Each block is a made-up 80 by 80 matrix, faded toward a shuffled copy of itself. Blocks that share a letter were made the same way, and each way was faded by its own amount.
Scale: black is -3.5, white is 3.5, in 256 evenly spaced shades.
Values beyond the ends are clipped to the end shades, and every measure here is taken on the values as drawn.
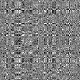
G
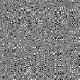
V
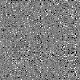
V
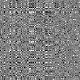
G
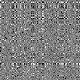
G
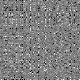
V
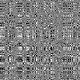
G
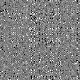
V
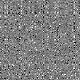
V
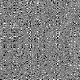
V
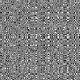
G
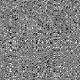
V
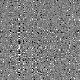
V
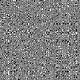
V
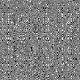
V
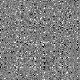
V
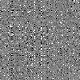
V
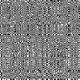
G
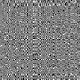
G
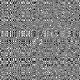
G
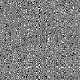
V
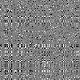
G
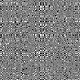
G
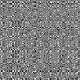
G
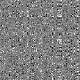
V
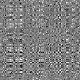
G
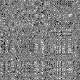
V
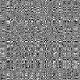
G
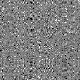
V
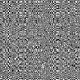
G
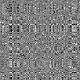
G
